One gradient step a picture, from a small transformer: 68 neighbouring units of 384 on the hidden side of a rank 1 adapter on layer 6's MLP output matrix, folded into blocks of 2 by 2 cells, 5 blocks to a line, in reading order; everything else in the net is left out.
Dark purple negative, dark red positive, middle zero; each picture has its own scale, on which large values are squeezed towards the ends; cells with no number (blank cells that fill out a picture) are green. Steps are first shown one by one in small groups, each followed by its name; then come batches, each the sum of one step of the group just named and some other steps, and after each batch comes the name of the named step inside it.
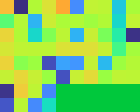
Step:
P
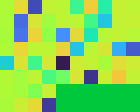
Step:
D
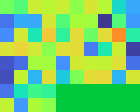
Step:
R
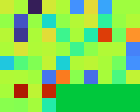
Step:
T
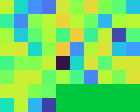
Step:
D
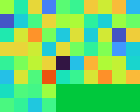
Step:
R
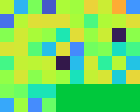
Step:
R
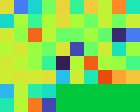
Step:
P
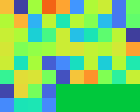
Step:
P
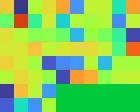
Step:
P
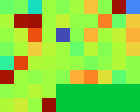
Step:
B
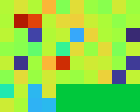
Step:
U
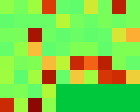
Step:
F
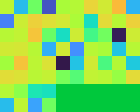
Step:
B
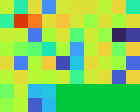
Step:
U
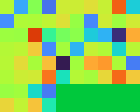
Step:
F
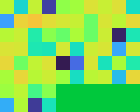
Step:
U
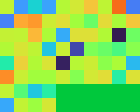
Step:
B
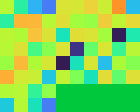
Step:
B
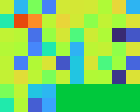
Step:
U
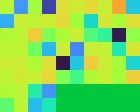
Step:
F
